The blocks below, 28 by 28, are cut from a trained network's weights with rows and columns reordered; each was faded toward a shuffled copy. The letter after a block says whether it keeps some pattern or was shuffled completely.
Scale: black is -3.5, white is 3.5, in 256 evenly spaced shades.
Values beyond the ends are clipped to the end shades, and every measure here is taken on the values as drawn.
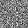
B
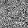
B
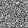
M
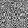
B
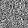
B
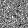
M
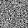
B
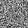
M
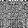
B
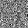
B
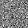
B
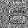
B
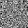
B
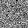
M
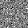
B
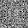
B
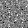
M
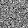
B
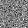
M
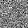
M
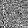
B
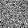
M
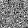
B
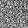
B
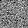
M
